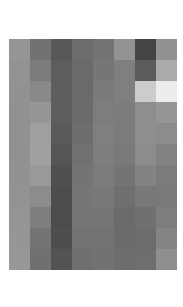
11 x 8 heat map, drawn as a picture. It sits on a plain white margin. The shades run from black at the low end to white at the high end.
The top right is the roughest part. The bottom middle is the calmest part. In the top right lies a patch that is rougher than the rest. The grain runs up and down. The top right is the ninth with the highest average.
